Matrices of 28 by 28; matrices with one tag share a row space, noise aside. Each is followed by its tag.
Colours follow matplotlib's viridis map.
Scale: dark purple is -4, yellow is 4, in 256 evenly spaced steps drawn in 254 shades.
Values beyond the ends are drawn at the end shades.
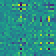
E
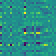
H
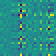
E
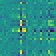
E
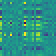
H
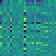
H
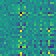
E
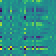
H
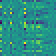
H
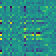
H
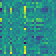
H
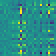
E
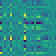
H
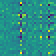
E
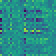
H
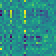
H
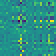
E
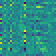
H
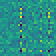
E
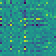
H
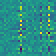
E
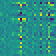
E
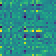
H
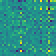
E
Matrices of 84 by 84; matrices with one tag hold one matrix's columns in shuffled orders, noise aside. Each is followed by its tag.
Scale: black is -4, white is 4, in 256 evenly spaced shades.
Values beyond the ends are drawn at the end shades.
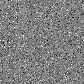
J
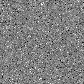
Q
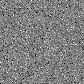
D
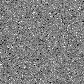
J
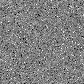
D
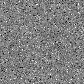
Q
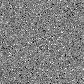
D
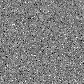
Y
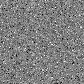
D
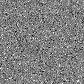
Y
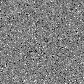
Y
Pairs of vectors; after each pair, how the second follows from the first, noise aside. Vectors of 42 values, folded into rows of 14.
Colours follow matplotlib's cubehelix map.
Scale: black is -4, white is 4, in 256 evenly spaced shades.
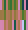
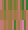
shrunk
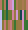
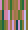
wrapped around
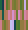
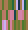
shuffled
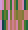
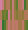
shrunk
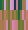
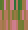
shrunk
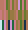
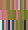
copied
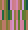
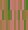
shrunk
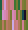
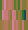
shrunk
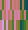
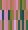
shuffled
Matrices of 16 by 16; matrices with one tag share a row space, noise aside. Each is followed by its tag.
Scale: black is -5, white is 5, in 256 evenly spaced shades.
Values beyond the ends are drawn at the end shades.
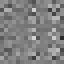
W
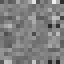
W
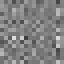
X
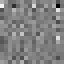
X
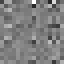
W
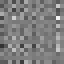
X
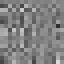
X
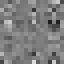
W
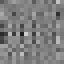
X
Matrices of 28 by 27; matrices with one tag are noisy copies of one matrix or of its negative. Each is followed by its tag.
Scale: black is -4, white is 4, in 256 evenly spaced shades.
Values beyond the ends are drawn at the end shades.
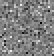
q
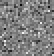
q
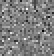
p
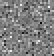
q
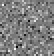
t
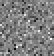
t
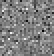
p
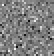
t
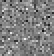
p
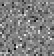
t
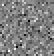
t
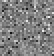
p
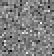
q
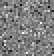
q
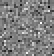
q
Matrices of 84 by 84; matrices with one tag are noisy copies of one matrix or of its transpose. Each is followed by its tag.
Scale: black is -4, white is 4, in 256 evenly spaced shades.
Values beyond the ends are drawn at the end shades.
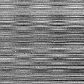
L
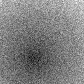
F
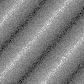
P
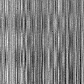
L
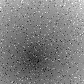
F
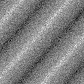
P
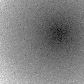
F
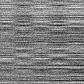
L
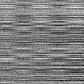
L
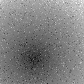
F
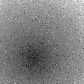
F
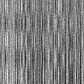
L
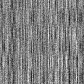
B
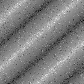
P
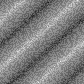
P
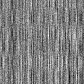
B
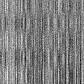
L
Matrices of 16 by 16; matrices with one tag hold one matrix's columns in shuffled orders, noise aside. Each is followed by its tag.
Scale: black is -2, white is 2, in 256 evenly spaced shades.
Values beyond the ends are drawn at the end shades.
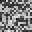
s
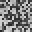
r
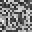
s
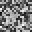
s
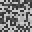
s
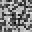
r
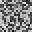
s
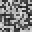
r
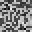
s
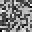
r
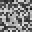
s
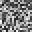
s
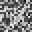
s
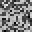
s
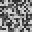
r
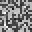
r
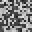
r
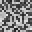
s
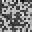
r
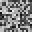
r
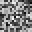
r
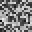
s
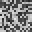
s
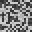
s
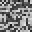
s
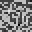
s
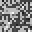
r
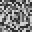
s
